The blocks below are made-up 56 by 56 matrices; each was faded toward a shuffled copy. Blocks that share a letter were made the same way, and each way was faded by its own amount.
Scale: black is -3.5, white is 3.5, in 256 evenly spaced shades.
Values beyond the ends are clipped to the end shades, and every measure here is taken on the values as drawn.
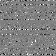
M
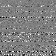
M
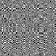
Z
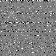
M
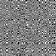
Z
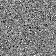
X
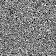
X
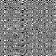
Z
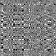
Z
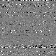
M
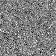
X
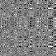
Z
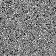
X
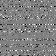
M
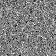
X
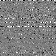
M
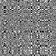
Z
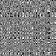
Z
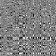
Z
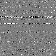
M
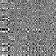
Z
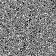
X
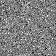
X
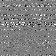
M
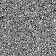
X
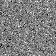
X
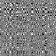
Z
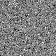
X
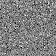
X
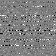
M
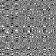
Z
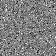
X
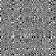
Z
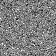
X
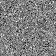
X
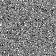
X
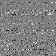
M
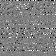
M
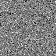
X
